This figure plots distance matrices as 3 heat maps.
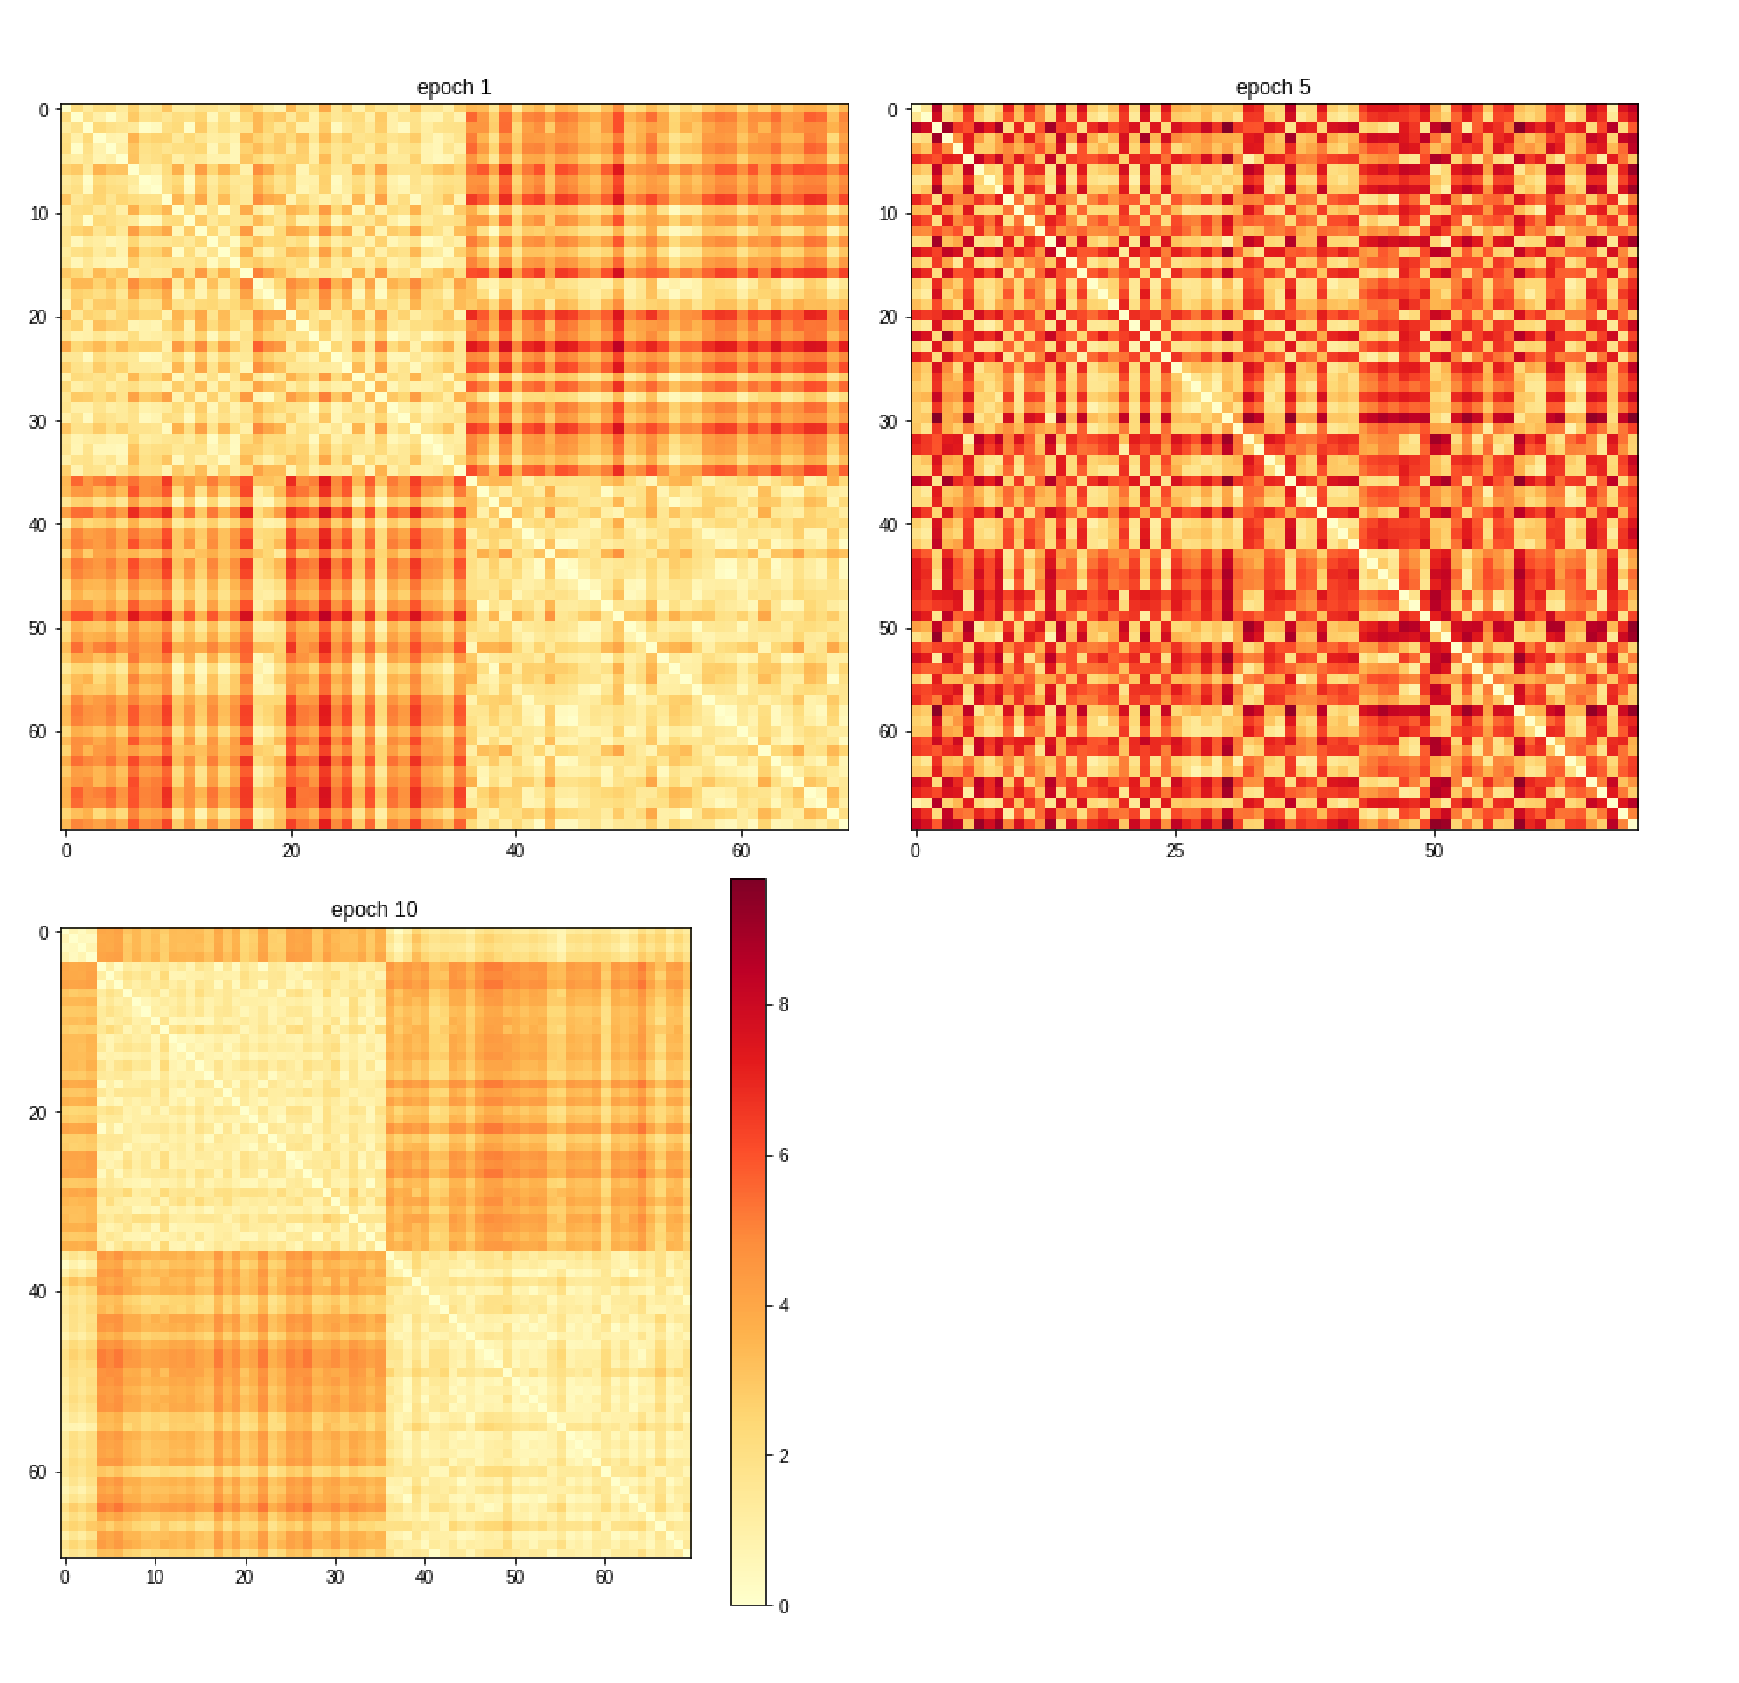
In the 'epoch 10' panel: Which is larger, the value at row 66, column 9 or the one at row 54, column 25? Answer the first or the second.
the second
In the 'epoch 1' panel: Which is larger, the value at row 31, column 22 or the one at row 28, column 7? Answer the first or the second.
the second
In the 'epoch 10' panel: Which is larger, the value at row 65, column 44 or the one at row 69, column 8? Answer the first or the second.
the second
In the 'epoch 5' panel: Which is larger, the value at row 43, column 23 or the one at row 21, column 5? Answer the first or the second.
the second
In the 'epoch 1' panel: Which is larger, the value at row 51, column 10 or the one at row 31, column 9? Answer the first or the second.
the first
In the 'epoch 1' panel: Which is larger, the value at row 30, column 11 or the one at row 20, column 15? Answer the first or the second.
the second
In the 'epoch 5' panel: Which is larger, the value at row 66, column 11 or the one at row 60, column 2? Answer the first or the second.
the second
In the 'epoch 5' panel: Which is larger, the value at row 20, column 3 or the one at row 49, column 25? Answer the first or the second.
the first
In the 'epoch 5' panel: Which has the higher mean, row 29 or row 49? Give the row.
49
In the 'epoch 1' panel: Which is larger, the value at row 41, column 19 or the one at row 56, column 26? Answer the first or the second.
the first
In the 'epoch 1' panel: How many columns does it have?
70
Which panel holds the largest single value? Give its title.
epoch 5
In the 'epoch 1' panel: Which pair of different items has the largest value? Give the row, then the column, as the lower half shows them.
49, 23
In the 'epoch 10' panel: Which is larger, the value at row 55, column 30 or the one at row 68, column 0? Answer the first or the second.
the first
